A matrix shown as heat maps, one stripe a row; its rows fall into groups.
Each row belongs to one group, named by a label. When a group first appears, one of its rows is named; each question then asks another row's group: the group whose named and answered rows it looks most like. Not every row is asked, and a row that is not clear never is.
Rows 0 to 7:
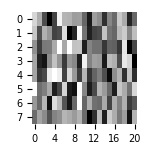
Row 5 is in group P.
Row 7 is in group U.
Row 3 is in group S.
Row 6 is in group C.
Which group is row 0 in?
U
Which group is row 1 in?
P
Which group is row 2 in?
U
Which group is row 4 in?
S
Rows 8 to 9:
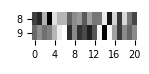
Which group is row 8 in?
C
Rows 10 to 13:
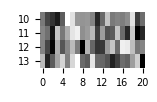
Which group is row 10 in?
U
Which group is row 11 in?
U
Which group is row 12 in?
P
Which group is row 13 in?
S
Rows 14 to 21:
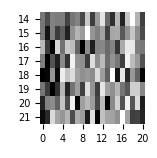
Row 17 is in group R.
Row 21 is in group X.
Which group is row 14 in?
R
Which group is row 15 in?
R
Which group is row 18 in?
C
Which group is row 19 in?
R
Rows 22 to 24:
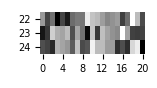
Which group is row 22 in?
R
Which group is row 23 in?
X
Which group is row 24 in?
S
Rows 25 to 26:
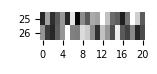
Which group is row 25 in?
R
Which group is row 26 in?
U
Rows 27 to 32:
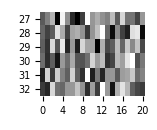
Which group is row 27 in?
C
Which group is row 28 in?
S
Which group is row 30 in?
R
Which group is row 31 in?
P
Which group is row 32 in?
X
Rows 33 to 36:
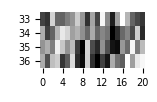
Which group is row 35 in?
P
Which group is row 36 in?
P
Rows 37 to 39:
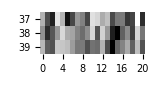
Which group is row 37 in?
S
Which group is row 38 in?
S
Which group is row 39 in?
S
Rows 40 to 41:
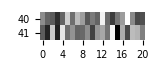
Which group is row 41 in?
C
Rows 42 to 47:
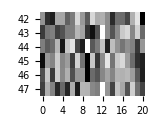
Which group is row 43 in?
X
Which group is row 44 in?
P
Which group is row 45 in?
X
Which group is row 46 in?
X
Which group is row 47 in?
R
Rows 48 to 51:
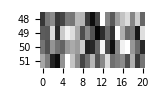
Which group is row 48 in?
X
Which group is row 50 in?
X
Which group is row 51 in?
U
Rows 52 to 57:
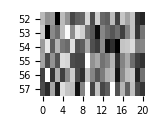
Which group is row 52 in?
C
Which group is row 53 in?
U
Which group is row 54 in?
P
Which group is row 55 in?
C
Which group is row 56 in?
P
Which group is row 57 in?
C
